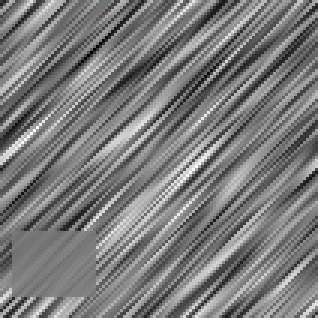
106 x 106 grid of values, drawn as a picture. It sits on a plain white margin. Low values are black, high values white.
Odd patch: calmer, in the bottom left. Calmest part: bottom left. Mirror symmetry: none. Grain: diagonal, up to the right. Slope: none.
